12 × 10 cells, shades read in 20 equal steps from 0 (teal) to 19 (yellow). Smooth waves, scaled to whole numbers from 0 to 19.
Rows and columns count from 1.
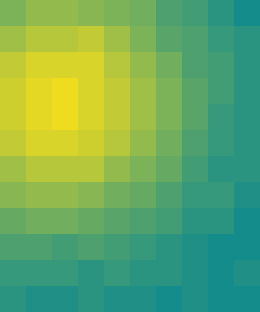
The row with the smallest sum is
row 12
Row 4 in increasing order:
2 4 6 9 12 15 16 17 18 19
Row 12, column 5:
1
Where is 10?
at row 1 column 4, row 8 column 1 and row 8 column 4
